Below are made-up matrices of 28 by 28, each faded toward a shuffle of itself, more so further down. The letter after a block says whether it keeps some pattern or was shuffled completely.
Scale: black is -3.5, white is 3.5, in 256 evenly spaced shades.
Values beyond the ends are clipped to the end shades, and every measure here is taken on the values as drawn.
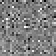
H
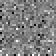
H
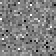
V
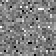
V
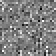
V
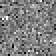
V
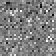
H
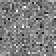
H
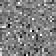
V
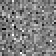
H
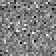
V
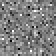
V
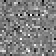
H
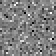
V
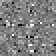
H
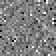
V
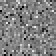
V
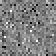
H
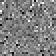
V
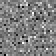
V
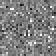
H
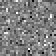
V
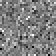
V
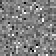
V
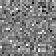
H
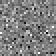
V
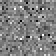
H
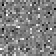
H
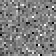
V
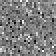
V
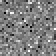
V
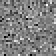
V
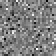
V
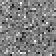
V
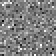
V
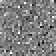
V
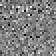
V
